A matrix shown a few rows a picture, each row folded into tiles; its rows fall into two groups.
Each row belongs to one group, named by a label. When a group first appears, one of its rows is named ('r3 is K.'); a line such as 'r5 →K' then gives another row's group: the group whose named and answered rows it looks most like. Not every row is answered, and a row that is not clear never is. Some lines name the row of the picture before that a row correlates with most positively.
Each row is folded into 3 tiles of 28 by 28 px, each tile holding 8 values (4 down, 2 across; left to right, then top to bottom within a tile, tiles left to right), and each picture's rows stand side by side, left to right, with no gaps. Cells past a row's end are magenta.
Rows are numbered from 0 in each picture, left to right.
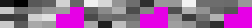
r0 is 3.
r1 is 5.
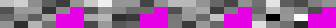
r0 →5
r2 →5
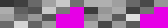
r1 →5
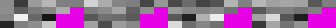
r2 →3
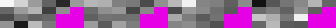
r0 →5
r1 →5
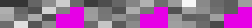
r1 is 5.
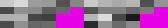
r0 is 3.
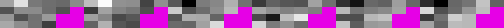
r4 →3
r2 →3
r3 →3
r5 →3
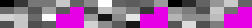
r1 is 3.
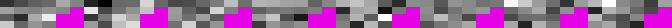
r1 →3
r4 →5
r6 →5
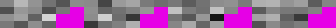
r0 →5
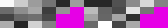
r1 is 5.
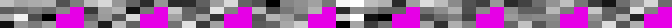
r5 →5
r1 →5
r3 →3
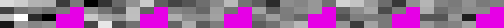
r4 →5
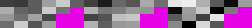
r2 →5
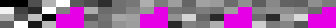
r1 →3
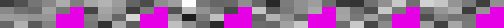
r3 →3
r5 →5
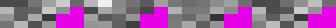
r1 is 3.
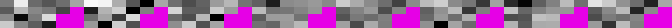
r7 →5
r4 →5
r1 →5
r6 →3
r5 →5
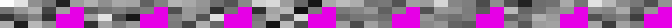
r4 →5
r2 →5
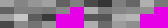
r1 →3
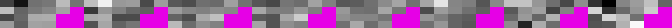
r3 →3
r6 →5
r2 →3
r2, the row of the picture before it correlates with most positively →1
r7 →3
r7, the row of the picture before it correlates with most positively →1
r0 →3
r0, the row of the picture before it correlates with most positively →1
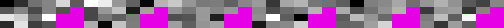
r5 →5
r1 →5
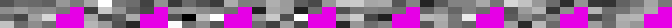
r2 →3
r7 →3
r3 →5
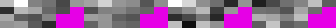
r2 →5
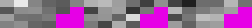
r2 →3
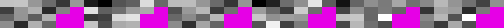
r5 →5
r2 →5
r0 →5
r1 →3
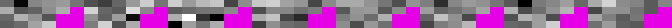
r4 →5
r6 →3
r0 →3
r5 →3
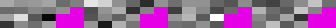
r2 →5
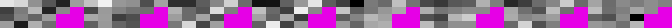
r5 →3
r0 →5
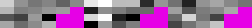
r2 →3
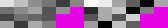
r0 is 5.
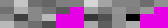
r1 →5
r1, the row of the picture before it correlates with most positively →0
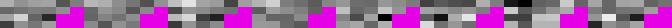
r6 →3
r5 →3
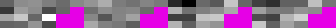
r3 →3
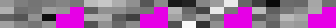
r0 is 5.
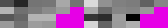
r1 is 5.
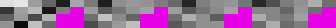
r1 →3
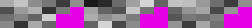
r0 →5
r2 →5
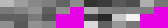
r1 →3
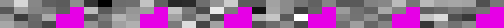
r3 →5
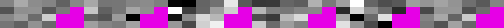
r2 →3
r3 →3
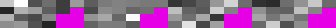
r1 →5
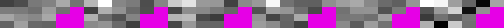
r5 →5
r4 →5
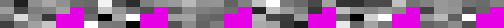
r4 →3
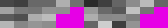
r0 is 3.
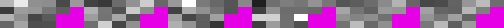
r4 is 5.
